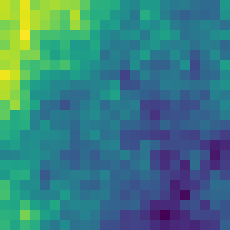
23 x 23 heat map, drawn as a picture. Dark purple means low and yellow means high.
There are no regular stripes. There is an overall slope up to the top left. No lone cell stands out from its neighbours. The top left is the ninth with the highest average. The bottom right is the ninth with the lowest average. No single row or column stands out from its neighbours.
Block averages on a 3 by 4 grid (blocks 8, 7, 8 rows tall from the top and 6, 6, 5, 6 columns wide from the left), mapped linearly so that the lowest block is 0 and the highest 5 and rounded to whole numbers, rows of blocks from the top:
5322
3211
3100
